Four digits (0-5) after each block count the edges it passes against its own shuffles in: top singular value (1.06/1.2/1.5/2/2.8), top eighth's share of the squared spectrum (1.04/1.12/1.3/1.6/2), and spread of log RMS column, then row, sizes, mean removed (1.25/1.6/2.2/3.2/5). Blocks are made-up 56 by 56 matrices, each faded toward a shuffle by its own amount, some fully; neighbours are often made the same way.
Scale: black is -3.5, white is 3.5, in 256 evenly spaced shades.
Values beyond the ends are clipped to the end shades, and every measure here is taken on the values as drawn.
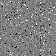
1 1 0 0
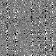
2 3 3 2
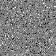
0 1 1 0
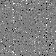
2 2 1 1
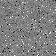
1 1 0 0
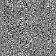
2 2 3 0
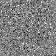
0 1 1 0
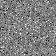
0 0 0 0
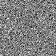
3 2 0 0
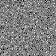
3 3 1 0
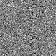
2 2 0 0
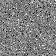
0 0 0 0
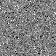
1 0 0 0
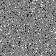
1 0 0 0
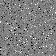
0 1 0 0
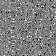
3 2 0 0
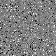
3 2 0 0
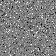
2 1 0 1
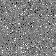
1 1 0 0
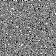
1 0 0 1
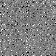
3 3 1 2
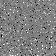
1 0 0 0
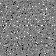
2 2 1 1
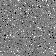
0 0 0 0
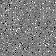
2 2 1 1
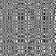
5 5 4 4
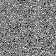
0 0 0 0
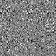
3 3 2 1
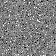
1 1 0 0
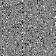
2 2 2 0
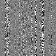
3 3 4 0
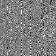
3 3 3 0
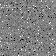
2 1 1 0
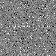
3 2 0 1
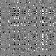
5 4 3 3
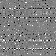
4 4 1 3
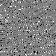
3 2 0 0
